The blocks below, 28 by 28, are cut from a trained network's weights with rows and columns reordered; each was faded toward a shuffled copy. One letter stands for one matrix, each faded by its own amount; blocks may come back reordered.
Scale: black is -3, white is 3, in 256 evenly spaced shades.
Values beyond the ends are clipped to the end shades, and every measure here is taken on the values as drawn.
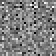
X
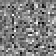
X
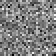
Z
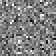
X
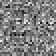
Z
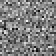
Z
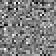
X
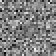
Z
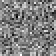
Z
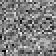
Z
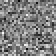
Z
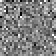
X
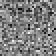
Z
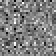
X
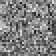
Z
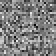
Z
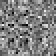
X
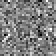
X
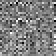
X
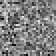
Z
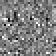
X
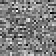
Z
